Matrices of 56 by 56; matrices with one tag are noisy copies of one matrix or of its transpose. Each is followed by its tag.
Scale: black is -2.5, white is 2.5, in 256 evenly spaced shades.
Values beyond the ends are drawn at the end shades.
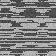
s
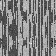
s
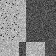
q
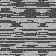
s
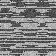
s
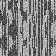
s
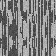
s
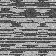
s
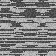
s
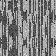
s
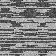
s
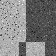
q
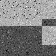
q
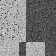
q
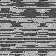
s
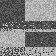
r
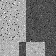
q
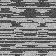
s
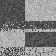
r
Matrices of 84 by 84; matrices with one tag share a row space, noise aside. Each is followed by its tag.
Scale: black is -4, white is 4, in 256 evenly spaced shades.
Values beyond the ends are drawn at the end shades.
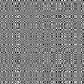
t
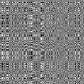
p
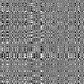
p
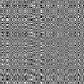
p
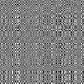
t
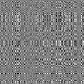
t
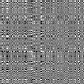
p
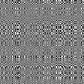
t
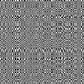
t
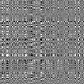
p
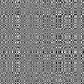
t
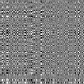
p
